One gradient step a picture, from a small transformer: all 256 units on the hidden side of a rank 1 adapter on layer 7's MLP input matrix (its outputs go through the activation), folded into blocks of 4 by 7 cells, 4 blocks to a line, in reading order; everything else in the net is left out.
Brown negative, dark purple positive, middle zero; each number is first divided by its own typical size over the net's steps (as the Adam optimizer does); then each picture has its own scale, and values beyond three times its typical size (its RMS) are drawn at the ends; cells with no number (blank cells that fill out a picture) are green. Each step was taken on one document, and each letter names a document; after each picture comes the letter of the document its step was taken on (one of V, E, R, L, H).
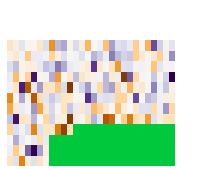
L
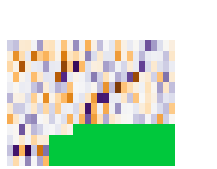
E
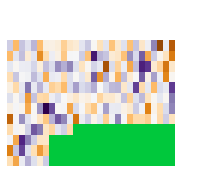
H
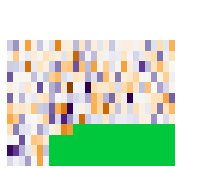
E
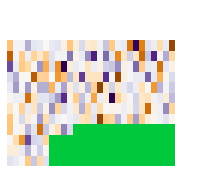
H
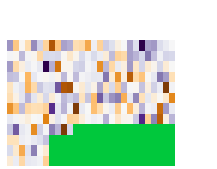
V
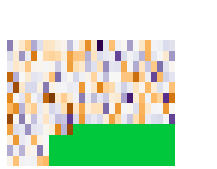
E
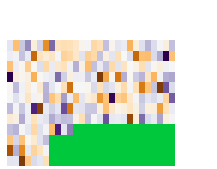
V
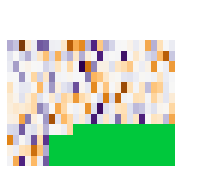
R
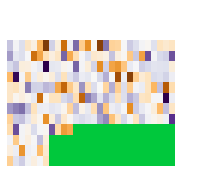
V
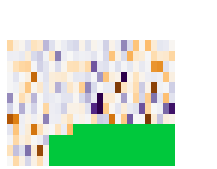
L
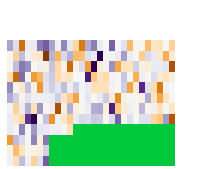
R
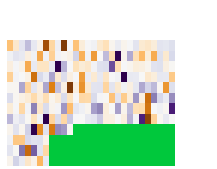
L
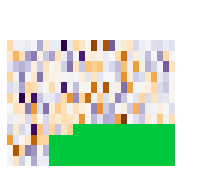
R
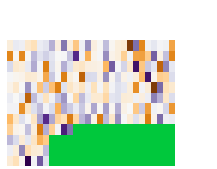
H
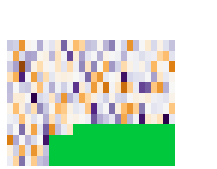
R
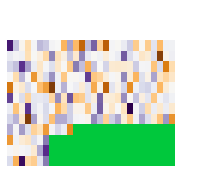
R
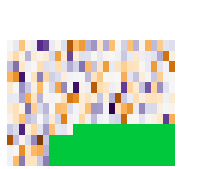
R
